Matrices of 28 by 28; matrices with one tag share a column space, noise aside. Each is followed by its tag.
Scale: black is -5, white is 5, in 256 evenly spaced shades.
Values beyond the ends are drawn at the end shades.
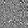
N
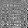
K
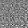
K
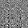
K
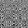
K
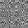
N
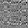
N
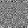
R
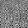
K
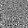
K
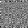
R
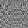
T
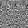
T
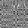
T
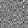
N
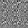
N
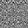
N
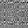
N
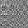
T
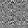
N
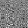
K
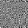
R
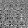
K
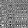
K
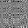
R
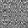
N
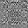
N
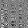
K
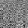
K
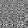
K
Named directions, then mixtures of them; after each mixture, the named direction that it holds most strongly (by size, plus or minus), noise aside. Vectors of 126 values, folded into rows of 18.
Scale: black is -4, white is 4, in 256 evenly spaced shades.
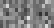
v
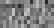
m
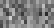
v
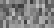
m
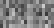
v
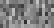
m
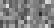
v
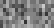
v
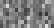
v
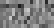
m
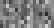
v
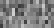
m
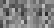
v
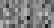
v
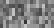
m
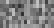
m
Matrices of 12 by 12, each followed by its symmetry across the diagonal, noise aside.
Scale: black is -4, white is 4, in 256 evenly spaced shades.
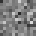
neither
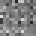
antisymmetric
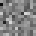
neither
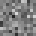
antisymmetric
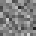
antisymmetric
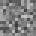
antisymmetric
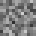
antisymmetric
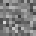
neither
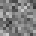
antisymmetric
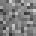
antisymmetric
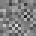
antisymmetric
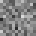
neither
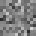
antisymmetric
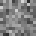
neither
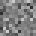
antisymmetric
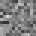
neither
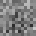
neither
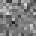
neither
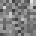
neither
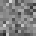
neither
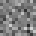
antisymmetric
